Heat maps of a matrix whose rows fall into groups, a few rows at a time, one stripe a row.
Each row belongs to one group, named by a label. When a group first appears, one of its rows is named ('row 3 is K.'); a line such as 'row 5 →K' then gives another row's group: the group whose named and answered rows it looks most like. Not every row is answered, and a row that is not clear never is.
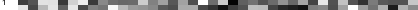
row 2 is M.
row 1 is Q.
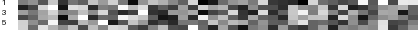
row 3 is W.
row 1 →M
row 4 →Q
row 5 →W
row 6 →M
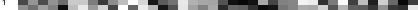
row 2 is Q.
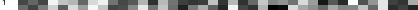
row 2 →W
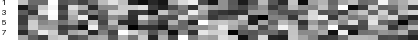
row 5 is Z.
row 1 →M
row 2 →Q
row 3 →M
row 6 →Z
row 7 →Q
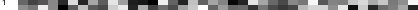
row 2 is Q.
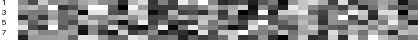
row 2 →W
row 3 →W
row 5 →W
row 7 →Z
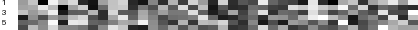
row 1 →M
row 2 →Q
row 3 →M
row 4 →Q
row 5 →Q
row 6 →M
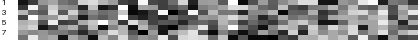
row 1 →W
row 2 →Z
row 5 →W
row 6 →Z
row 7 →M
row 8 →Q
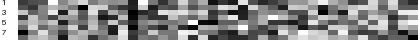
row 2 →W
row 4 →Z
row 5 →M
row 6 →Z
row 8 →Q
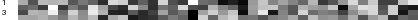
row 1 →M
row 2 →W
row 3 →W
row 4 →Z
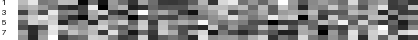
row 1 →Z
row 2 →Z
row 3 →W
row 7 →M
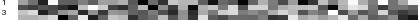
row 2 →W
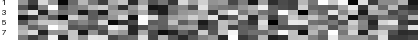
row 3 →Z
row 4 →Q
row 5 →W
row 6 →M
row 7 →Z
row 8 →W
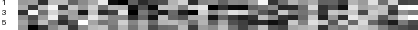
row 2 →M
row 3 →Z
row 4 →M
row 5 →Q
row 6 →W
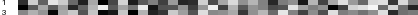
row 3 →Z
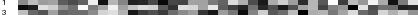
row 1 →Z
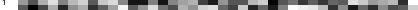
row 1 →M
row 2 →Q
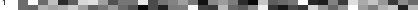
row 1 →W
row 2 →M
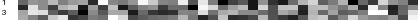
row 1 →Q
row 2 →Z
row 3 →Z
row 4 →M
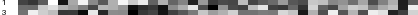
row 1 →Q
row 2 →M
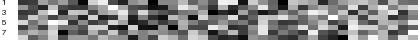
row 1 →W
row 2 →M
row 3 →Q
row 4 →Z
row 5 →M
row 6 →W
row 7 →M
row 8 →M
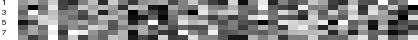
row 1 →M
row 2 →W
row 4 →M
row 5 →Q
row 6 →W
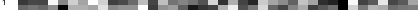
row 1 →W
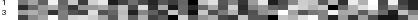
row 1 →W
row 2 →W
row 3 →Z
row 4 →Q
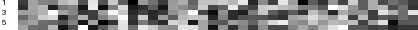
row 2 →Z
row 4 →Q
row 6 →Q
